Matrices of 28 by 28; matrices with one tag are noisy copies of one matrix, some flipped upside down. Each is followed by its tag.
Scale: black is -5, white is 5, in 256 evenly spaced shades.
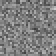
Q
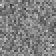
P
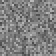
P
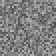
P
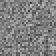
Q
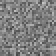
Q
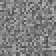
Q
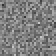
Q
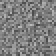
Q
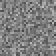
Q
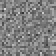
Q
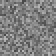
P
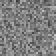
Q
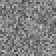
P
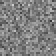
P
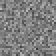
Q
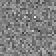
Q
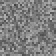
P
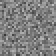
Q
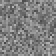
P
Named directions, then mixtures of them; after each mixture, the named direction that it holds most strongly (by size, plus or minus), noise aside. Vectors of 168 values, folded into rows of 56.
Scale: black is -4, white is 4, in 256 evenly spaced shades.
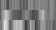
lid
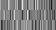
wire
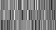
wire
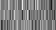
wire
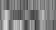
lid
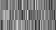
wire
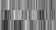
lid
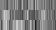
lid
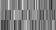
wire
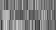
lid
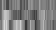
lid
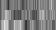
lid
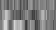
lid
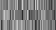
wire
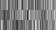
wire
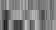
lid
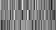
wire
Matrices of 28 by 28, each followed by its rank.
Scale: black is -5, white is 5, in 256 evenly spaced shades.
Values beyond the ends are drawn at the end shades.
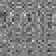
five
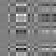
one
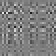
two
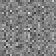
five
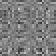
three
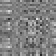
three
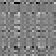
two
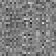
five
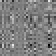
three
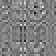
three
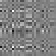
two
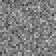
full rank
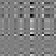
one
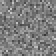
full rank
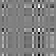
one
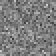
full rank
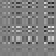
one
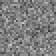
full rank
